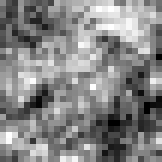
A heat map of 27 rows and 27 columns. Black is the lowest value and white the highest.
On average the colour sits 50% of the way up the scale. The field is mottled with small blotches. The bottom right is the ninth with the lowest average. The halves do not mirror each other. No row or column stands out.
